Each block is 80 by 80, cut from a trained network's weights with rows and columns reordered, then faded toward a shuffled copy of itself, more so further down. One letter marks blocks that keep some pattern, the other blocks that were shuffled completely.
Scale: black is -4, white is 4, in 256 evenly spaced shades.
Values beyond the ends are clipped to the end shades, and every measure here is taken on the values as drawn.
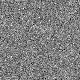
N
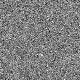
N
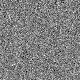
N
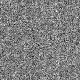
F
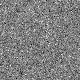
N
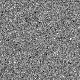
F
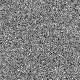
N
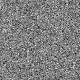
F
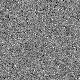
N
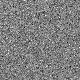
N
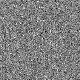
F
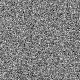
N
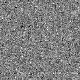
F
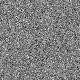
N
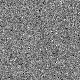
N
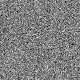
N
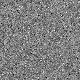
N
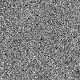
N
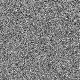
N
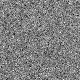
N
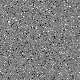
N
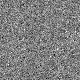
N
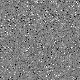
F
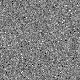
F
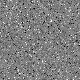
N
